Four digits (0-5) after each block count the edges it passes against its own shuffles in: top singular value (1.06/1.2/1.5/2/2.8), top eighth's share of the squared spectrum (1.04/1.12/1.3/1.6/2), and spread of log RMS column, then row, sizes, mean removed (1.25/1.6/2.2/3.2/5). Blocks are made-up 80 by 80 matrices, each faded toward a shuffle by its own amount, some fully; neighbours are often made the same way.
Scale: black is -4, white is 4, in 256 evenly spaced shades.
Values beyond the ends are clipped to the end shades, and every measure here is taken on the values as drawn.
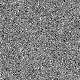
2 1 0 0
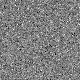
1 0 0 0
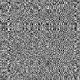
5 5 3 3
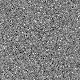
0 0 0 0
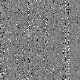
2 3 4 0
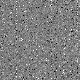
1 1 2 0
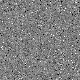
0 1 1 0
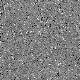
0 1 2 0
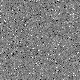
0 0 0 0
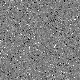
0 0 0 0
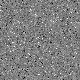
0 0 0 0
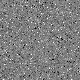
0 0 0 0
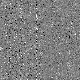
2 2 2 0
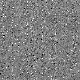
1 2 2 0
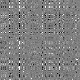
5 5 3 3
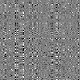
5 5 3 3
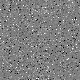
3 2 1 0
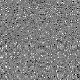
4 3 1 2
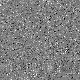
2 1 0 0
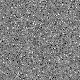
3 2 0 0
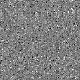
3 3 1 1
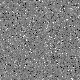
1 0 0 0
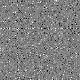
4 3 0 1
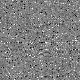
3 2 0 1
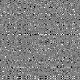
4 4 2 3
